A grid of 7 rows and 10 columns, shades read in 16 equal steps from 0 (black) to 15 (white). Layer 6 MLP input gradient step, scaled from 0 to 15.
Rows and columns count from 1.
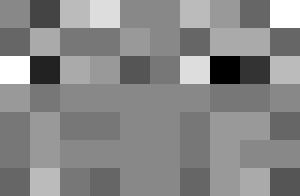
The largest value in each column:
15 11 11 13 9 8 13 10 10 15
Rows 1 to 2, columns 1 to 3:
8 4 11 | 6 10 7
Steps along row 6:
up down same same same down up down same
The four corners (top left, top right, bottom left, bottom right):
8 15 6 5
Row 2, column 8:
10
